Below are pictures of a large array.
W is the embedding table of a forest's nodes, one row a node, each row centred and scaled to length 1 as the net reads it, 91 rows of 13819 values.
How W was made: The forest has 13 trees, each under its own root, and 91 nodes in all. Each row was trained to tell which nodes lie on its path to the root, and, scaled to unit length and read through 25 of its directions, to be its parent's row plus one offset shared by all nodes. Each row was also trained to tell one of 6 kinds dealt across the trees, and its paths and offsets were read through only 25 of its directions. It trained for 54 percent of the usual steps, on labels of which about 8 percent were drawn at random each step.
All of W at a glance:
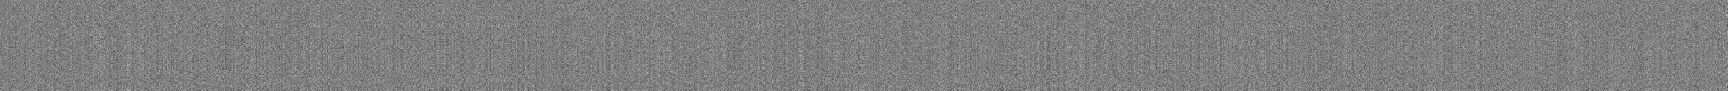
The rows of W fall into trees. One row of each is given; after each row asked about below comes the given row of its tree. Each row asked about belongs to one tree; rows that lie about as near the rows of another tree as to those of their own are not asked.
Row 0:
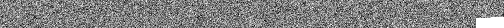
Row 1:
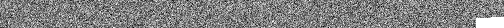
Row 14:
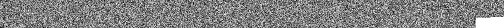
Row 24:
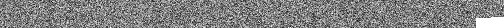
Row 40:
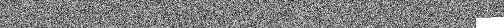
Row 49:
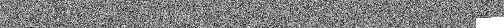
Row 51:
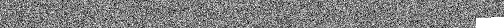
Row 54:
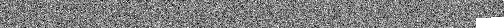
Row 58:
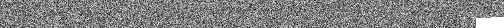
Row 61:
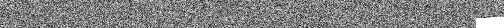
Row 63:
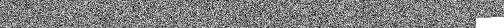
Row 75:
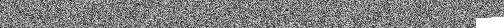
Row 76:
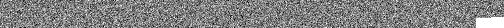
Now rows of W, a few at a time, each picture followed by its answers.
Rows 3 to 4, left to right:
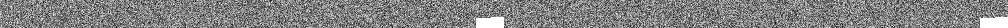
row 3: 49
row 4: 40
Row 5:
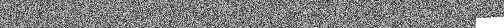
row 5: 14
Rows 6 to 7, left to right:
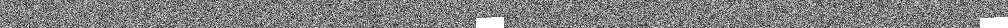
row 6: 63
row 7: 1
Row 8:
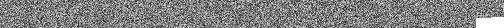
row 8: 63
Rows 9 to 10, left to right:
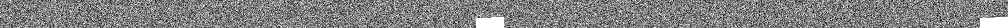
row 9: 76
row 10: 63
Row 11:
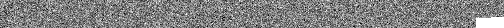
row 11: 54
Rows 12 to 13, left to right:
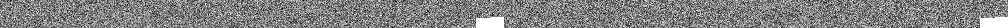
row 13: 40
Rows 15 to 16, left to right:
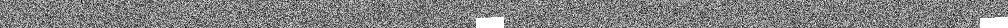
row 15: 75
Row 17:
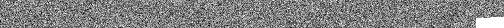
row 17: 51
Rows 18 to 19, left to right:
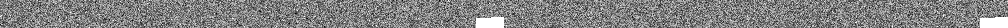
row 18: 51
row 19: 24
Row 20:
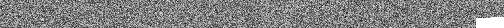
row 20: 61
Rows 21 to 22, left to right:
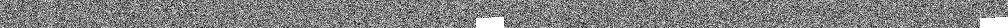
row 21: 54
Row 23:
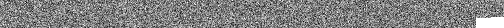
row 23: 63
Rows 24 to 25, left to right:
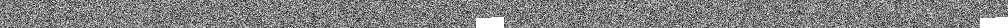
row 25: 14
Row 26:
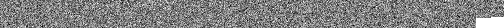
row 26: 14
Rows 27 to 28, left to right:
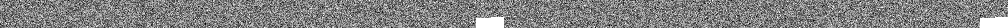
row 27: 51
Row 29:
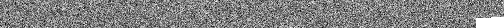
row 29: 75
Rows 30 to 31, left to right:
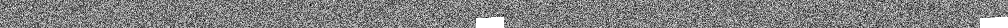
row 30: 51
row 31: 61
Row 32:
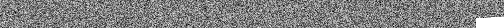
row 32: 61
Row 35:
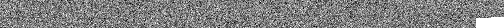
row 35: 1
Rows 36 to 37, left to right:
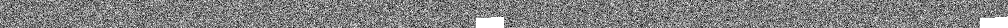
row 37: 54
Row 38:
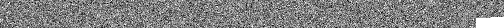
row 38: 51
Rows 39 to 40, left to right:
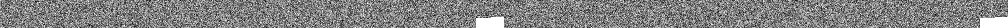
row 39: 49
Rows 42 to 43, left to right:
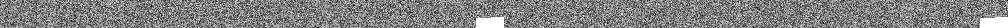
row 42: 54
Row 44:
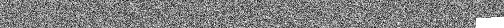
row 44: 54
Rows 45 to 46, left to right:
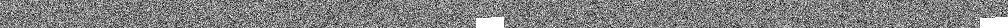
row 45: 1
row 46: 58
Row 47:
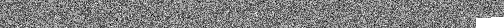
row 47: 58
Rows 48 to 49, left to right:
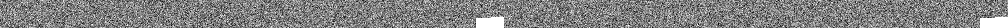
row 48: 0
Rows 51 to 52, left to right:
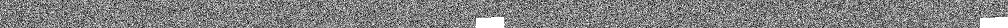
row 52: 63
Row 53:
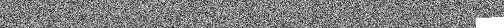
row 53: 24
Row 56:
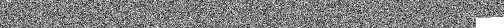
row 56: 58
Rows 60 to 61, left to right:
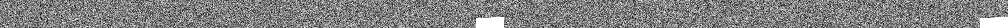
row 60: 51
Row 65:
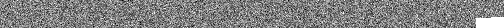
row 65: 54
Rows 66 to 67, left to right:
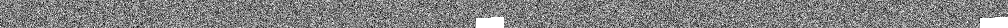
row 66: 54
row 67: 51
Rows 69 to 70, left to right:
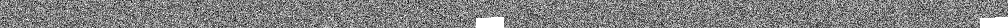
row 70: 75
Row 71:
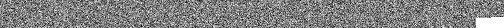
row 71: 76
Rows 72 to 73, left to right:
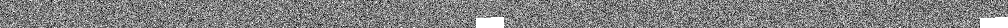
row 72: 63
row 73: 40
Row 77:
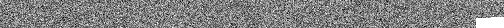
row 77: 61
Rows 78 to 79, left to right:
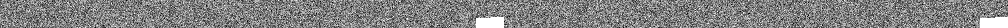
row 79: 14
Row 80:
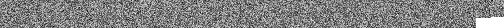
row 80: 24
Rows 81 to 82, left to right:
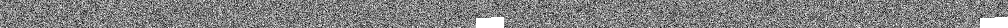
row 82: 51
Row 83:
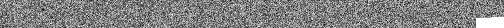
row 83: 0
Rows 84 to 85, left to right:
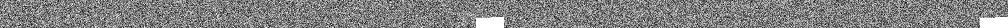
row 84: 58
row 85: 76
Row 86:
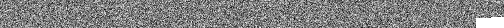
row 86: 76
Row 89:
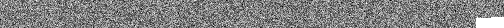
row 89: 54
